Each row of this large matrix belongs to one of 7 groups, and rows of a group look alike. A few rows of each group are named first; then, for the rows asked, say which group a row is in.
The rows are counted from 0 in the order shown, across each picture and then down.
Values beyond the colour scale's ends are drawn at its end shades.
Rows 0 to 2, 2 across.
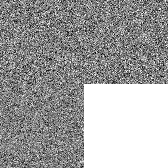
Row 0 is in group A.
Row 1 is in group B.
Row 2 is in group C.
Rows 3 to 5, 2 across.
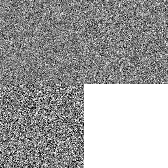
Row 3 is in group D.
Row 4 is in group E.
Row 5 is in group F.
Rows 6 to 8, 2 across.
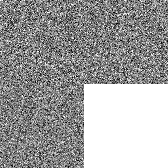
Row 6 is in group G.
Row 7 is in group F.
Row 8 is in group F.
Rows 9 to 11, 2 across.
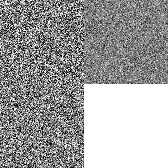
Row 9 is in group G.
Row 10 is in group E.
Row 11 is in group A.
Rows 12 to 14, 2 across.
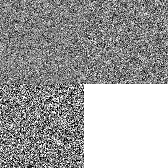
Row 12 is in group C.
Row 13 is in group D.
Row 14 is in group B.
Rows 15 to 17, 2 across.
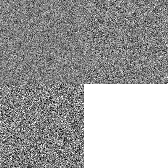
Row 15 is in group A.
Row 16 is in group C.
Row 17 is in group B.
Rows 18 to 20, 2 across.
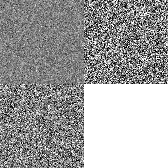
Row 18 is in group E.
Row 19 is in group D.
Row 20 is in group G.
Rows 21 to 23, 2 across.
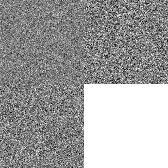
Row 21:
B
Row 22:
F
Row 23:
E
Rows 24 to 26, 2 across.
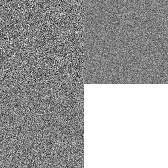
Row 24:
D
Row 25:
F
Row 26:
A
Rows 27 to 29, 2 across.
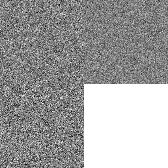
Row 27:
D
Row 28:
A
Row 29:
C
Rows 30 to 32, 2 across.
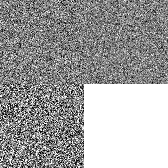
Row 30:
A
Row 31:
F
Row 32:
E
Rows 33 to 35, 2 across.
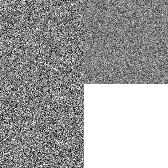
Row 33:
G
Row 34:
C
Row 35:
D
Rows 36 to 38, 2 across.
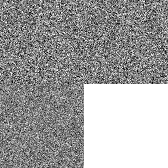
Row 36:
F
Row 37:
F
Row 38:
D
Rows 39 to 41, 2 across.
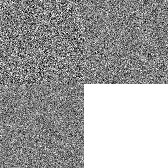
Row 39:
F
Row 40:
B
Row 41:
G
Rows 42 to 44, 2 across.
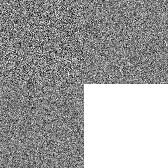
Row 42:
A
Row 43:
E
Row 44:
F
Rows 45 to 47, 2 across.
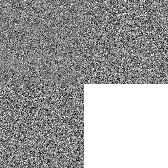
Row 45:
C
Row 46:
F
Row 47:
F
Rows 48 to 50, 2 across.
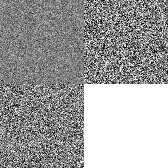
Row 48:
F
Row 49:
E
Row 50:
C
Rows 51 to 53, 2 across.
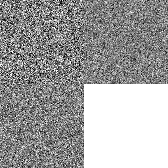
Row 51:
B
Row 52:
A
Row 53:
E
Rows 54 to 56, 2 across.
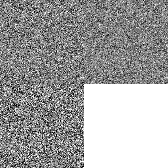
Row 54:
C
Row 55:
C
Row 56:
C
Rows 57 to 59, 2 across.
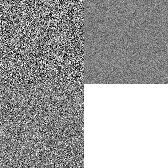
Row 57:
B
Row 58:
C
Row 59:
E
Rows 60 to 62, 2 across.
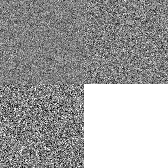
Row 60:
A
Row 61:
F
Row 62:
E
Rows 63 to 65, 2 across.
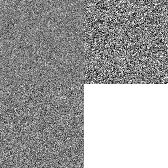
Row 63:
G
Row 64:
C
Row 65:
D
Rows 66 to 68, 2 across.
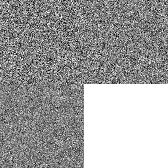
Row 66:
A
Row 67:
A
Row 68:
D
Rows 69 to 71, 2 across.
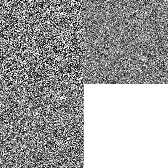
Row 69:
D
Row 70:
B
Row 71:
D
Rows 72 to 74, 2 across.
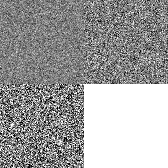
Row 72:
F
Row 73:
A
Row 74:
B
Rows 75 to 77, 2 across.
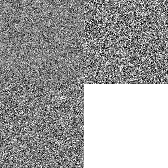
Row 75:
C
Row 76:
E
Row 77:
D
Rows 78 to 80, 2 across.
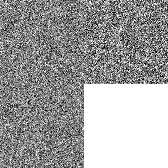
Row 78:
G
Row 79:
G
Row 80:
E
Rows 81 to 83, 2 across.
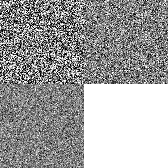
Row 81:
A
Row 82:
B
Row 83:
E
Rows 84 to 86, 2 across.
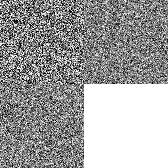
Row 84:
A
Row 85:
F
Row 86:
E
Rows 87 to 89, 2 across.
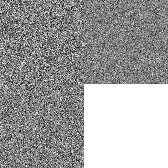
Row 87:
E
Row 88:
A
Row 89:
G
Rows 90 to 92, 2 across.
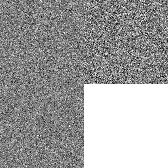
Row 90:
F
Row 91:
F
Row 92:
G
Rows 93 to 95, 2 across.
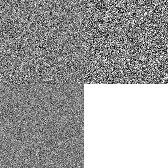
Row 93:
E
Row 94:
C
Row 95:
E
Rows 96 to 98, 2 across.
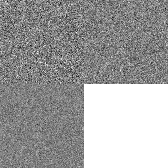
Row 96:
G
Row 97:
E
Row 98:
E
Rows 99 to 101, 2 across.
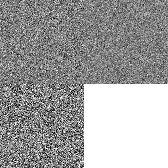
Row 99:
B
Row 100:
D
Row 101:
C
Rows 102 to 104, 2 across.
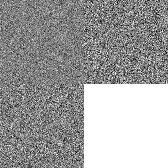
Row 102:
B
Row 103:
A
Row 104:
B
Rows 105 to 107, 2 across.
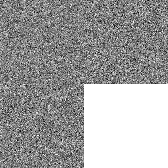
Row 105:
C
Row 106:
A
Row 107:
G
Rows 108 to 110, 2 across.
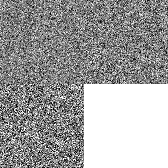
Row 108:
F
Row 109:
A
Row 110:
D
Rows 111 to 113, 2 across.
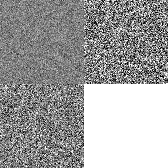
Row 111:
B
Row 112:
G
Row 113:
G
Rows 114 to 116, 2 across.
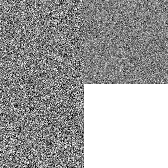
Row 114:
B
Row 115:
E
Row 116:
A
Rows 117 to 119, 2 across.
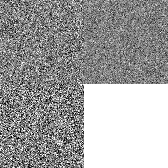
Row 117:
E
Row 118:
G
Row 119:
B
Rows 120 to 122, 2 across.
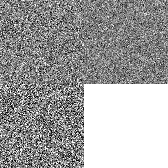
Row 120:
E
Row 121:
D
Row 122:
G
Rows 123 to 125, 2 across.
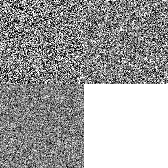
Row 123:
C
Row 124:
G
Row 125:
A
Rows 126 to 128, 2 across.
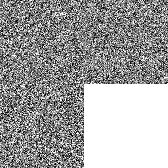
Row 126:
D
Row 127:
C
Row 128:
G
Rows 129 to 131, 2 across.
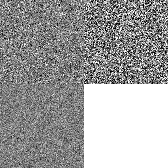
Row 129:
D
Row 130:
F
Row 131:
B
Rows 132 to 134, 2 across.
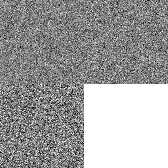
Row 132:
G
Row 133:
A
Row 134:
F
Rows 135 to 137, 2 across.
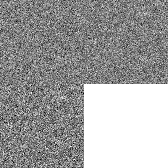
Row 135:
A
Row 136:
D
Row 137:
D
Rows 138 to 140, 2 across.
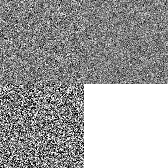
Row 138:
D
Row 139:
D
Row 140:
F
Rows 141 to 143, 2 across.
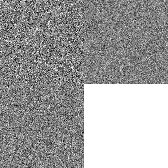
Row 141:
G
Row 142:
E
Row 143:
A
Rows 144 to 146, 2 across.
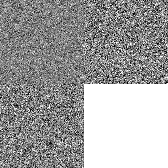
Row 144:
C
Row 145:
C
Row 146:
A
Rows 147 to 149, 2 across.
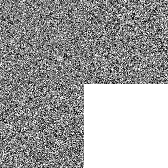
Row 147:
B
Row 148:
F
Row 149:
D
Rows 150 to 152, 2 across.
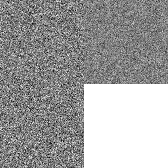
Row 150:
F
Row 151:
A
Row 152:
A
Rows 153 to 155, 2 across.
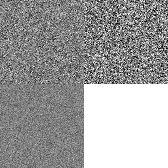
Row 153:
D
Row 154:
F
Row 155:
A
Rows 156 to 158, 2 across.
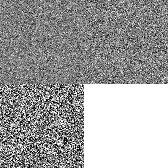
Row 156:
F
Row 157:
C
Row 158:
B
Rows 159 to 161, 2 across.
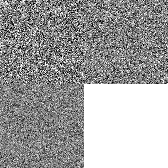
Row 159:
G
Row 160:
C
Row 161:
C
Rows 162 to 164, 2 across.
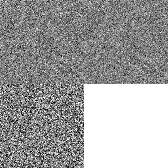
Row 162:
G
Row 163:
G
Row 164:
F
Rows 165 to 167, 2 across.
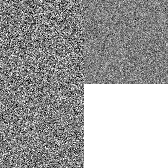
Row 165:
F
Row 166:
E
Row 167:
D
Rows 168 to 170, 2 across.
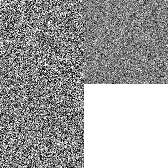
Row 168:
G
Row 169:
B
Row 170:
A
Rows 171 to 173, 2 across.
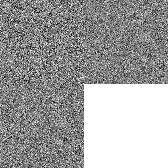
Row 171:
C
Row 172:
B
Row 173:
B
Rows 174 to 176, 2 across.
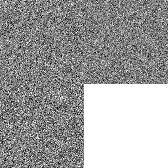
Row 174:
G
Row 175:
B
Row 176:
D
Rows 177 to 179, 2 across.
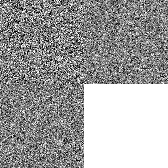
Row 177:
C
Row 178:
F
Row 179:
B
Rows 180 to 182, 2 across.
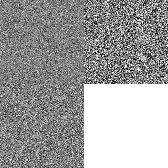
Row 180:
C
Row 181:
B
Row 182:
E
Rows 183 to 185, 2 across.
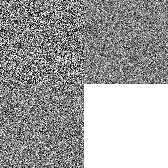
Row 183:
A
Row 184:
E
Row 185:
E
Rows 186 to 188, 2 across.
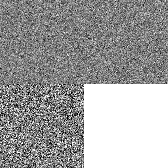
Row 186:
F
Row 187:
D
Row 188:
A
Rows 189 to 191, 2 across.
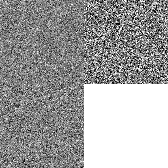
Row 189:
G
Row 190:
F
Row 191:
C
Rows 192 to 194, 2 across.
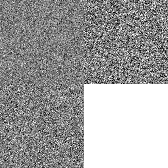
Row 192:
B
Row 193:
F
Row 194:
D
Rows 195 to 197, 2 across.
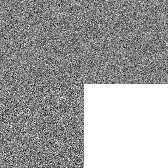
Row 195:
D
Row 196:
E
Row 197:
D
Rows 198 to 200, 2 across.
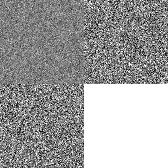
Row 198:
D
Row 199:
G
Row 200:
E
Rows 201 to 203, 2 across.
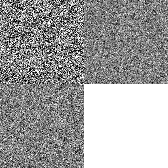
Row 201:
C
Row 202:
F
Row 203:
B
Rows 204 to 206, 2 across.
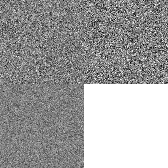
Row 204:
E
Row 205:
C
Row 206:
C
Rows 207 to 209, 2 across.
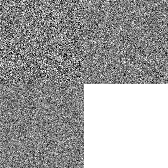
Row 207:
B
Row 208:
G
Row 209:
F
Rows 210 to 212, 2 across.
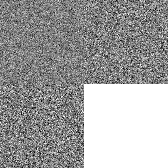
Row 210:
A
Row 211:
F
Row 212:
F
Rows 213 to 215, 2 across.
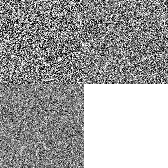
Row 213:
E
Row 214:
E
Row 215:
E
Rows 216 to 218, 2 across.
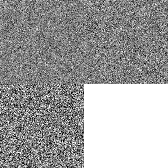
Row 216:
G
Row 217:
G
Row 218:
A
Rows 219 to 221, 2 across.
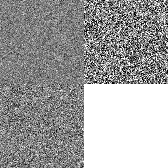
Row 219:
B
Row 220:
E
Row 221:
C
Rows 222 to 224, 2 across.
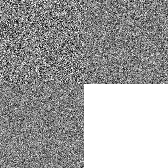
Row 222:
E
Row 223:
F
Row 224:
C
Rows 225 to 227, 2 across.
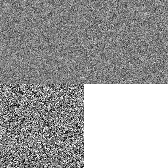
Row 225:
C
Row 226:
D
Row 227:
C
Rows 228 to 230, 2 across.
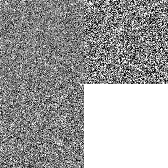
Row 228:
G
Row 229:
G
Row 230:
B
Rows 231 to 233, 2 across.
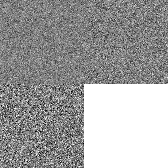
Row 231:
C
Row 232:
C
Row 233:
E
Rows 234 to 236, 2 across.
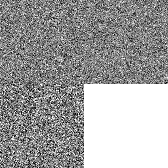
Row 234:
B
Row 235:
C
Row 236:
F
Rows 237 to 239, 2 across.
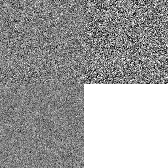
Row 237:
C
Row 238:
C
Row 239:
G
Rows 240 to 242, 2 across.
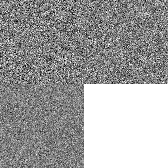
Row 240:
A
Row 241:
D
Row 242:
E
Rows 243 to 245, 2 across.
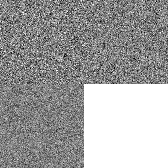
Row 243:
B
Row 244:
A
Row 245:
C
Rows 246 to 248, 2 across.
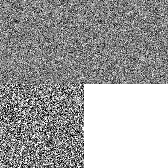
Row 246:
C
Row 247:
A
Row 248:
E
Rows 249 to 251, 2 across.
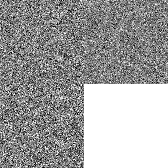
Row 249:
B
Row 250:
G
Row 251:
D
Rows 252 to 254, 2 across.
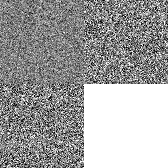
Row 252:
F
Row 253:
E
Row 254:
C
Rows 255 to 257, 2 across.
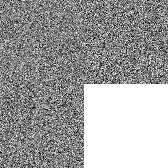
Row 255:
E
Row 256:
A
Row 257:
F
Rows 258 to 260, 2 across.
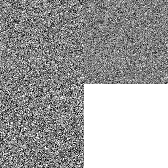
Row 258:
C
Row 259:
C
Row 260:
D
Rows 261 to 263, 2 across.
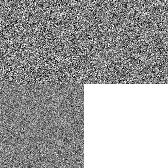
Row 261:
D
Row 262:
D
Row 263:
B
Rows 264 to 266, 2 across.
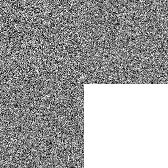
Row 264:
C
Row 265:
F
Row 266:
A
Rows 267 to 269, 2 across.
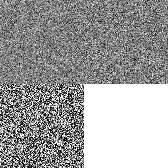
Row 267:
G
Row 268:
A
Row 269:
B
